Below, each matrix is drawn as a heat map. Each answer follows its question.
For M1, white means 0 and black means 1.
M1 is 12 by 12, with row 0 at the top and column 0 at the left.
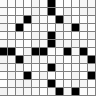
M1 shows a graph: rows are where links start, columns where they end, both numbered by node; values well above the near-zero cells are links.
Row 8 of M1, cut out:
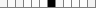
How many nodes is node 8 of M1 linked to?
1
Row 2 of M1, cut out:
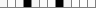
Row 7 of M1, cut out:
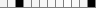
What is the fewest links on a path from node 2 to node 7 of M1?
1
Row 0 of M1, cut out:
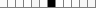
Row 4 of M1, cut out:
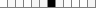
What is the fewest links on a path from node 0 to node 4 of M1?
2
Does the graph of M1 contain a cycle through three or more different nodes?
yes
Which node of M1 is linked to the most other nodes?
node 6
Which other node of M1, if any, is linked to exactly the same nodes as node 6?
none
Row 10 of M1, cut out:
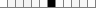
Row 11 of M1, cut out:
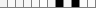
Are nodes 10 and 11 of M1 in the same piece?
no
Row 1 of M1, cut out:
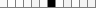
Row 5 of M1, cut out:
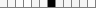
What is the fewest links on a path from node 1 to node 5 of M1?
2
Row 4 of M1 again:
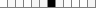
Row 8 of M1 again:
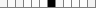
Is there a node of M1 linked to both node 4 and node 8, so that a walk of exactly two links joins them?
yes
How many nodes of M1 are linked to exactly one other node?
6
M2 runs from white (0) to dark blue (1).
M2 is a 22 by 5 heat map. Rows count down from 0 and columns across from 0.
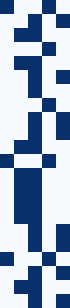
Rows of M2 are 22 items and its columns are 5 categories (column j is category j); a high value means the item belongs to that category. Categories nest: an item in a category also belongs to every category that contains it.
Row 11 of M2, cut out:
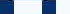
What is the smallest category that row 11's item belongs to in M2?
0
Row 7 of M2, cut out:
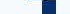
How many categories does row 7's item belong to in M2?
1
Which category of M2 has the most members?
2
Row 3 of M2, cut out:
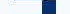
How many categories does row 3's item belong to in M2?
1
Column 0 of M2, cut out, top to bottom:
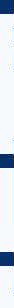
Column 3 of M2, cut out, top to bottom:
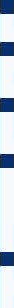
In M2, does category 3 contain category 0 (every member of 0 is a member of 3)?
yes
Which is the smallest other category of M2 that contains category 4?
2
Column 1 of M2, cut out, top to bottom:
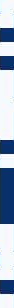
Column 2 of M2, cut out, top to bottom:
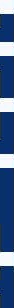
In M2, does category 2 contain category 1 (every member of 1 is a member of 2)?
yes
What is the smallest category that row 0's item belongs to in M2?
0
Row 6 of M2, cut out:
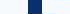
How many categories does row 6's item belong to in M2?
1
